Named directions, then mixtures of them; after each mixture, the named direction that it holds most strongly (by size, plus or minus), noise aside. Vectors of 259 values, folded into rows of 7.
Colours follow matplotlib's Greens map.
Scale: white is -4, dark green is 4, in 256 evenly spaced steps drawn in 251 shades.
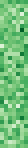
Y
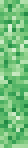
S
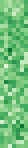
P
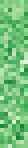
P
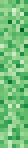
Y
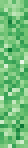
P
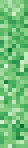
P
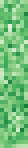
S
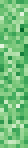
Y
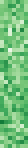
S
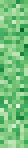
Y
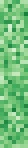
S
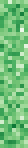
Y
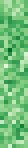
P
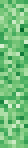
Y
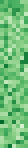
P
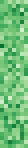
Y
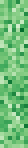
S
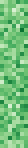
Y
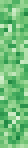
S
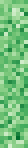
P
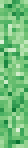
S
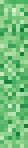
Y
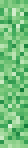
Y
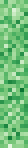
P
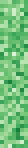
P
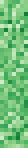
S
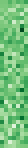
Y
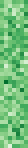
P
